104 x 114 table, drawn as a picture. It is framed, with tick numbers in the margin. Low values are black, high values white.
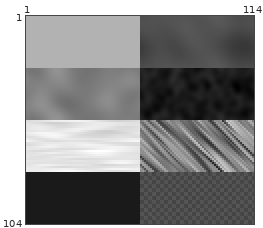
The table splits into 4 rows of 2 panels. Panel 1,1: high, flat. Panel 1,2: low, smooth, faint in contrast. Panel 2,1: middling, smooth, faint in contrast. Panel 2,2: very low, blotchy, faint in contrast. Panel 3,1: very high, streaked across, faint in contrast. Panel 3,2: middling, slanting down to the right, strong in contrast. Panel 4,1: very low, flat. Panel 4,2: low, checkered, faint in contrast.
